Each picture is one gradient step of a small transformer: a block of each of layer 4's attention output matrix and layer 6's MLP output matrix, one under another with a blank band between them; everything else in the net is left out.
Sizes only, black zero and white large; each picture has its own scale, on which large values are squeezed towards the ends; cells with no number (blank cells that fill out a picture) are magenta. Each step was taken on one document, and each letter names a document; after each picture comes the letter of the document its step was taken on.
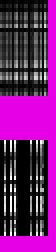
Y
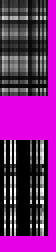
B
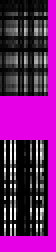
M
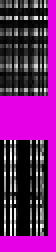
Y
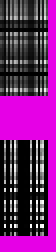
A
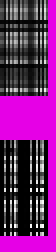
A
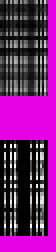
A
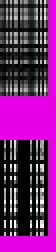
A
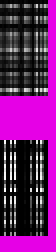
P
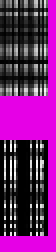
Y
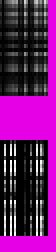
M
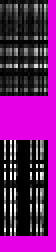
Y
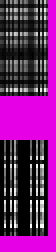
A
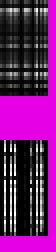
P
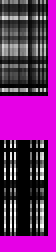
B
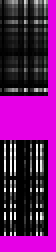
M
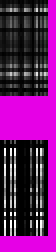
P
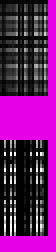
M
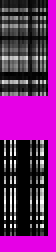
B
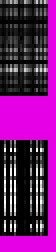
P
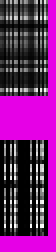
A
